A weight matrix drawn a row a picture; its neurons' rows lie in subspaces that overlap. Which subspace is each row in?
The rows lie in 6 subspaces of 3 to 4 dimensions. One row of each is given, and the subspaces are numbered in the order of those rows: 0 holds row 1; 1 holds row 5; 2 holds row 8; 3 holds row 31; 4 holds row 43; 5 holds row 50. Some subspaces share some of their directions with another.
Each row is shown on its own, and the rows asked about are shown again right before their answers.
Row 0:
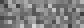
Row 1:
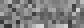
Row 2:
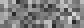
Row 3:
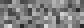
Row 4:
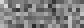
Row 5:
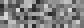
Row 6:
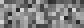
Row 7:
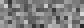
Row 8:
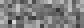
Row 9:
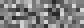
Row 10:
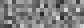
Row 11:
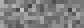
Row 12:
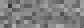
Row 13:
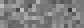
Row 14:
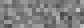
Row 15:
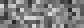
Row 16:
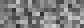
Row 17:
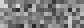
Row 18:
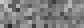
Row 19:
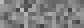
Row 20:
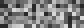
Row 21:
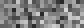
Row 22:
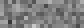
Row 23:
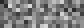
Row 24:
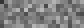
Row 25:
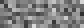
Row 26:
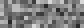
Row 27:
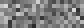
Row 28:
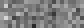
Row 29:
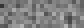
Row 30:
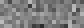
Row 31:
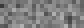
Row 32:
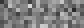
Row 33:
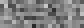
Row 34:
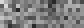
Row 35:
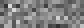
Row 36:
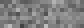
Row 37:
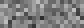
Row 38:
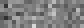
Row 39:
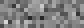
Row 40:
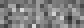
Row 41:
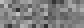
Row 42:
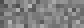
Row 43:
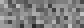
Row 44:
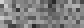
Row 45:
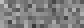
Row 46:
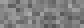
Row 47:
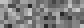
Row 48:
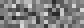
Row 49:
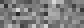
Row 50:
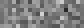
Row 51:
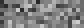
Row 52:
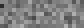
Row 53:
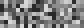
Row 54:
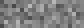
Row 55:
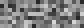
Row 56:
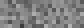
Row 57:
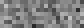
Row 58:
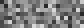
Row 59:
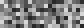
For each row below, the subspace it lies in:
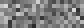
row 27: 1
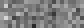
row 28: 1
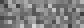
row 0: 4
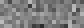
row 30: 0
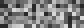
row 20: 3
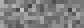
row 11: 1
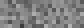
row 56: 4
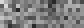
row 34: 0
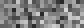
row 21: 5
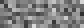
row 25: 2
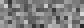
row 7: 0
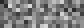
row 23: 0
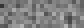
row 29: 3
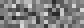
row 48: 4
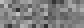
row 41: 4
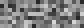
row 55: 2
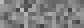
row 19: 1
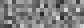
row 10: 5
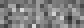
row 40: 3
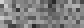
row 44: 0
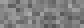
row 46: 5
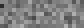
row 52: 3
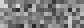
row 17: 3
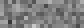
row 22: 2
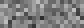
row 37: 1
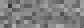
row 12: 0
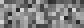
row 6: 3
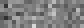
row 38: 1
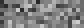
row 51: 2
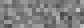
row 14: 5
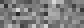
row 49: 4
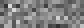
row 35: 0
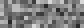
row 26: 2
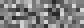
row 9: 4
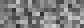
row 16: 5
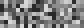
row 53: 1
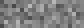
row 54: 1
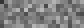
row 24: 1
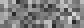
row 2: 2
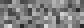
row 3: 4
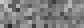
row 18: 0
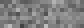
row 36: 4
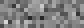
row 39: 1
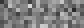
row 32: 0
